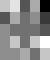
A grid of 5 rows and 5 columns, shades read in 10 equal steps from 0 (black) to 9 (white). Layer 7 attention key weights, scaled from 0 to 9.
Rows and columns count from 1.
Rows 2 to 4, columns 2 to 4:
6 4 5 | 4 4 4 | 7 4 7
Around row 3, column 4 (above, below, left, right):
5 7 4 3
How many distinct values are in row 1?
5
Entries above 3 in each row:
3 3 4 5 5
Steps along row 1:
up down up down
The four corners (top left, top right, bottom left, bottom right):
7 0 5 7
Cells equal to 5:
5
